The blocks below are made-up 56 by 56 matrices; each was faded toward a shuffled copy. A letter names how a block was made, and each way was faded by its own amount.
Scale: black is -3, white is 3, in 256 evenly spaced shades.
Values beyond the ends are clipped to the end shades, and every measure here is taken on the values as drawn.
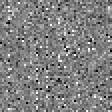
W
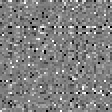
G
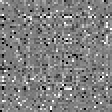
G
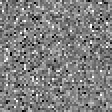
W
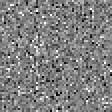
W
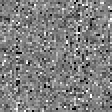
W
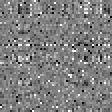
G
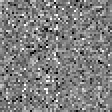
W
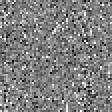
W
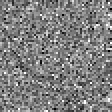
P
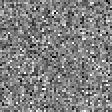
P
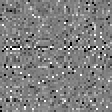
G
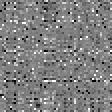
G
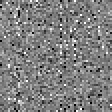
W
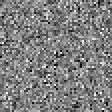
P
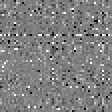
G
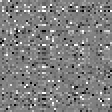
G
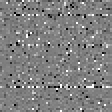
G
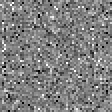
W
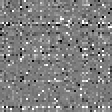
G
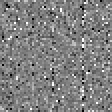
W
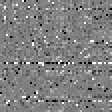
G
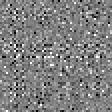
G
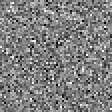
P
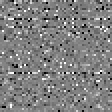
G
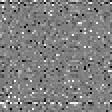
G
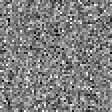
P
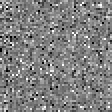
W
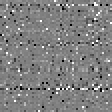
G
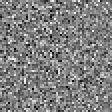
P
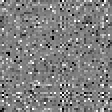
G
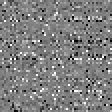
G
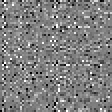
G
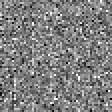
P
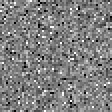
W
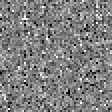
W
